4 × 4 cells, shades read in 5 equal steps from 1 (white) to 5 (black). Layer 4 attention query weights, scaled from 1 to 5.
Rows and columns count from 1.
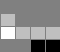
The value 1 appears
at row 3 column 1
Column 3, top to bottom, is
3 3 2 5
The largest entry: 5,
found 2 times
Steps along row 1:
same same same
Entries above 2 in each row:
4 3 0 4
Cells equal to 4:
0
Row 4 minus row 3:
2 1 3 3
